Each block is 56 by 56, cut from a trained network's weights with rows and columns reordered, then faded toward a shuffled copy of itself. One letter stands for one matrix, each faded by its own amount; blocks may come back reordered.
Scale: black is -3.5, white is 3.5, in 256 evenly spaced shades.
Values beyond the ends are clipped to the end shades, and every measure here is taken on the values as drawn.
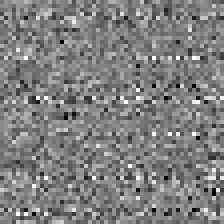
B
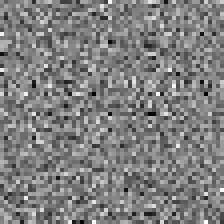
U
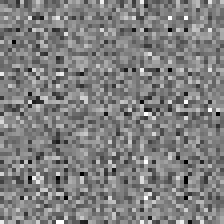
B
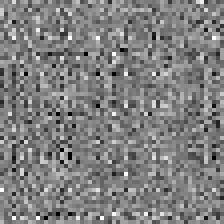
B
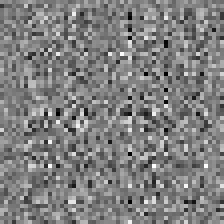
U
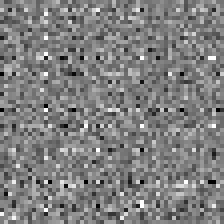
B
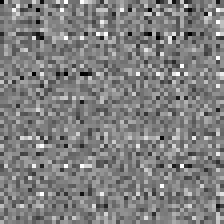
B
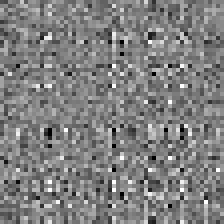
B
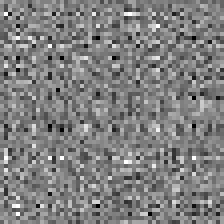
B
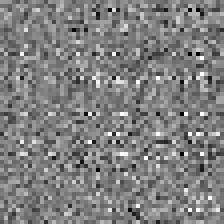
B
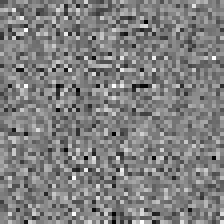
U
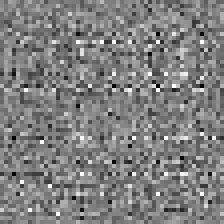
B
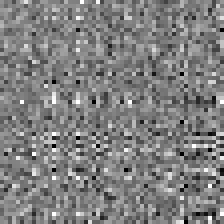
B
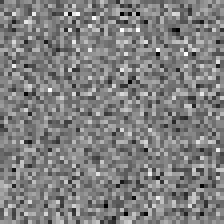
U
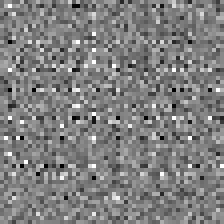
B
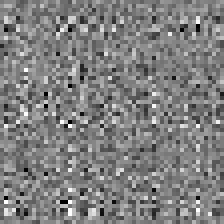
B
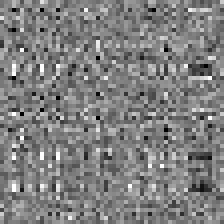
B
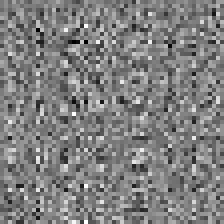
U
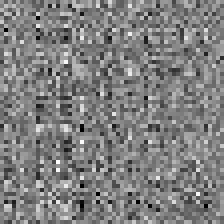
U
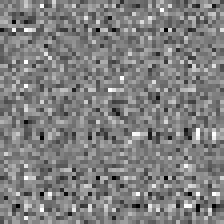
B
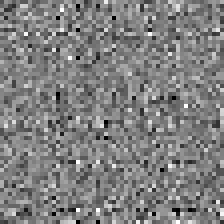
U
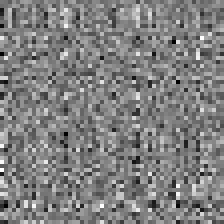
U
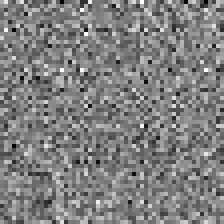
U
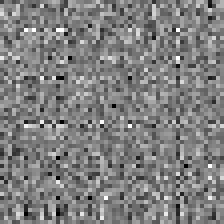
B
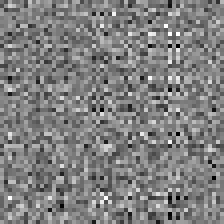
U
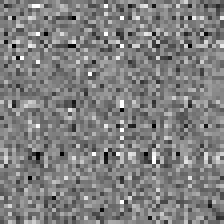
B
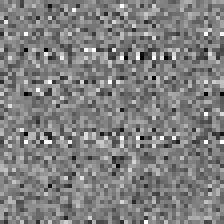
B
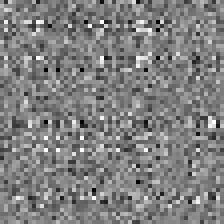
B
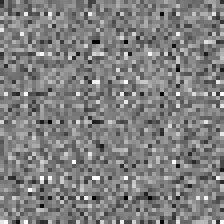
B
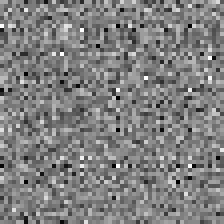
U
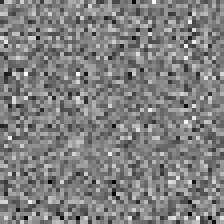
U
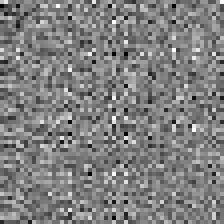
U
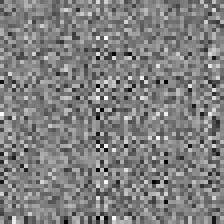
U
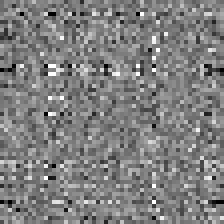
B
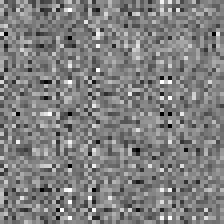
B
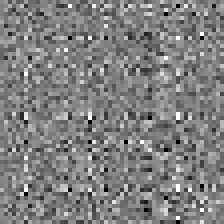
B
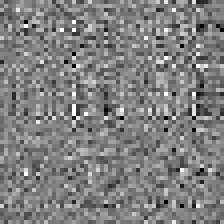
B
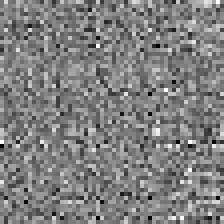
U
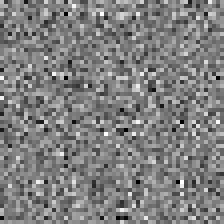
U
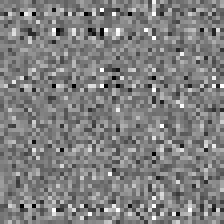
B
